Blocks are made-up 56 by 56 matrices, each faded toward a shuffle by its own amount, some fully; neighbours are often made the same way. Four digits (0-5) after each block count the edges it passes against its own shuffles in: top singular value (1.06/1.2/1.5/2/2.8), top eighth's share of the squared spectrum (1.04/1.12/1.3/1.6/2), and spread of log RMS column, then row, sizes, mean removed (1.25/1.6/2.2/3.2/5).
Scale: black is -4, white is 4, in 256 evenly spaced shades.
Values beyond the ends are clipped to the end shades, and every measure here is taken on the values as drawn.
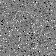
0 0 0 0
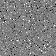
2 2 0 0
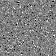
0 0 0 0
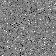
0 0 0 0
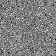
2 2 0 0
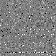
3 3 0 1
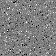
0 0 0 0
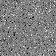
1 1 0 0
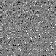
3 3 1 1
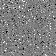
2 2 0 0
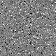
2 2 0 0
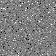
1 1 0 0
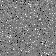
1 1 0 0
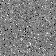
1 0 0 0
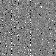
2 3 2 0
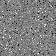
0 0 0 0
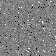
2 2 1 0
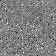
1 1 0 0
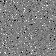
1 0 0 0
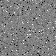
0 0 0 0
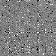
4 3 2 1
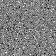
1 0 0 0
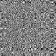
4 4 2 2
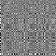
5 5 3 3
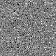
3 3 1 0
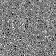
2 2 0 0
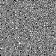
3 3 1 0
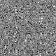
3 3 1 1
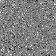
3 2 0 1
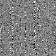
2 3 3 0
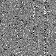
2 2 2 0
